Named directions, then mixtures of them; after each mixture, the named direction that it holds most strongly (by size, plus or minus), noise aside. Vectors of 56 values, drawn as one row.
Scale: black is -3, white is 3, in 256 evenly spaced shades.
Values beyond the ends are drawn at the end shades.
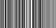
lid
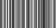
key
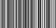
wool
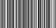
wool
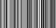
wool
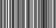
key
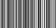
wool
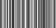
key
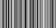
key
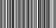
key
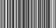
wool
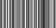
key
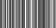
key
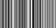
lid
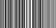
lid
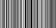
lid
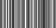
key
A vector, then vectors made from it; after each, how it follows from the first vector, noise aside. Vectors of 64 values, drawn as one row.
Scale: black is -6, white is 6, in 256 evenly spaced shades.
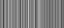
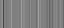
partly zeroed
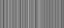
shrunk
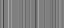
partly zeroed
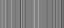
partly zeroed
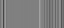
partly zeroed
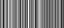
scaled up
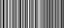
scaled up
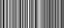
scaled up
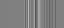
partly zeroed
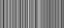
copied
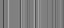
partly zeroed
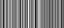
scaled up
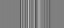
partly zeroed
